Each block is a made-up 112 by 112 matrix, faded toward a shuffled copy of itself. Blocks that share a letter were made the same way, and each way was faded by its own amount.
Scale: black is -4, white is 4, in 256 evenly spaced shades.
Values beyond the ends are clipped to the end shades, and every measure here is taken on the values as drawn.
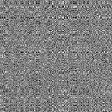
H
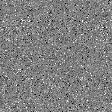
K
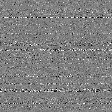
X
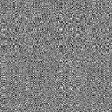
H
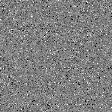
K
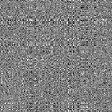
H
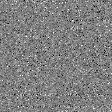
K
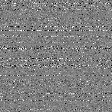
X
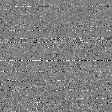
X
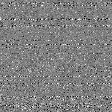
X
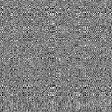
H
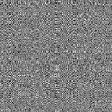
H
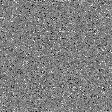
K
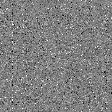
K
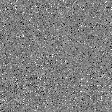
K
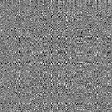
H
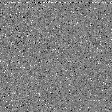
K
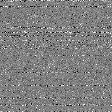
X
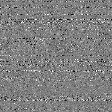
X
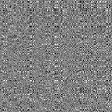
H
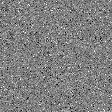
K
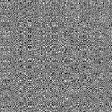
H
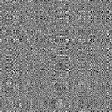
H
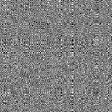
H
